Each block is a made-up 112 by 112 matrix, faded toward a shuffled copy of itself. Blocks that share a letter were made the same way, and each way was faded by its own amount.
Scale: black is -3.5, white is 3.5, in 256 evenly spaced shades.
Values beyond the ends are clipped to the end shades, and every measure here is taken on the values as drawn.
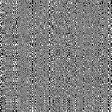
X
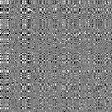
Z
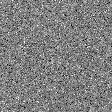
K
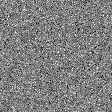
K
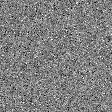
K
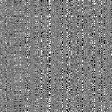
X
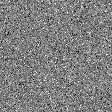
K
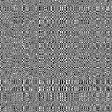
Z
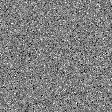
K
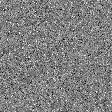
K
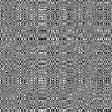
Z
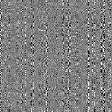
X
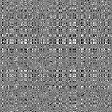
Z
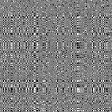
Z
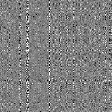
X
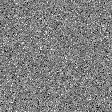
K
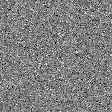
K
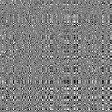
Z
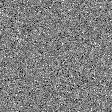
K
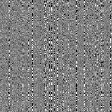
X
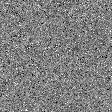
K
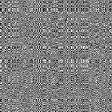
Z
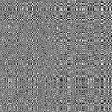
Z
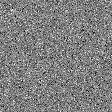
K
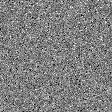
K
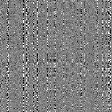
X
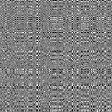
Z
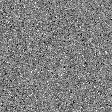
K
